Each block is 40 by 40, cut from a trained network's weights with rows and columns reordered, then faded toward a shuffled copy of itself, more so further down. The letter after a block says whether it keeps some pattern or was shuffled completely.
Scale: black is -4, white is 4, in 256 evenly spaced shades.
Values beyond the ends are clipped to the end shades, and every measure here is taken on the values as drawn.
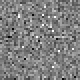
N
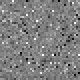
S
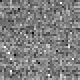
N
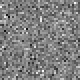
S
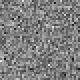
S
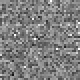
N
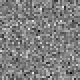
S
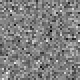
S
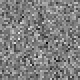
S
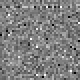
N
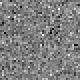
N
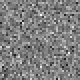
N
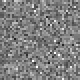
S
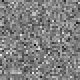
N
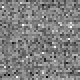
N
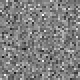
S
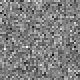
S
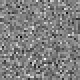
S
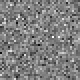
S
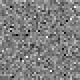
S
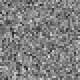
S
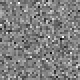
S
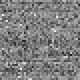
N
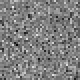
S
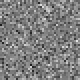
N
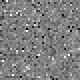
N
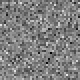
S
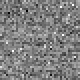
N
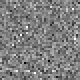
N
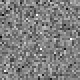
S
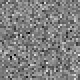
S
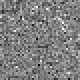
N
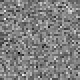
N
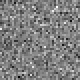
S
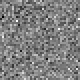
N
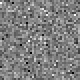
N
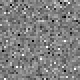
S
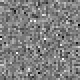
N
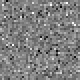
S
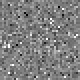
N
